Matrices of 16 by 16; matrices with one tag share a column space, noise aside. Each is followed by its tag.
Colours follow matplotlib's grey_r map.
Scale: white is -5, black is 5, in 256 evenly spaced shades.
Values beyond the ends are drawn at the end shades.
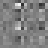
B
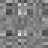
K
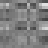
B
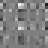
B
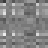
K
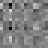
B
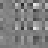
B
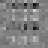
B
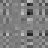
K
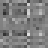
K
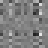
K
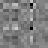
B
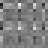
B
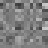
B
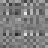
K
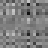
K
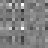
B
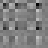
B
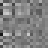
K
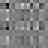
B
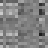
K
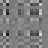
K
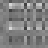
B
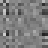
K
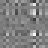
K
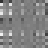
K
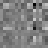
B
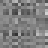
K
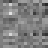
K
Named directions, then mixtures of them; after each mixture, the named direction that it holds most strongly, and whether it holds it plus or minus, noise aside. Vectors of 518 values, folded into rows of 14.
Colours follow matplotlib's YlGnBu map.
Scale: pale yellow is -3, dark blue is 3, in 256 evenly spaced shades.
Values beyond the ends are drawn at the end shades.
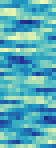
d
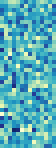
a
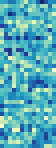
a, minus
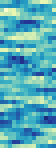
d, plus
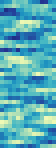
d, minus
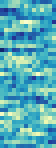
d, minus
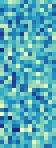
a, plus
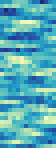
d, minus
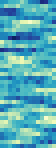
d, minus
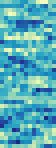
d, plus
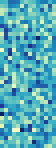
a, minus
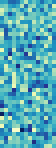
a, minus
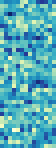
a, minus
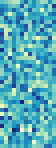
a, plus
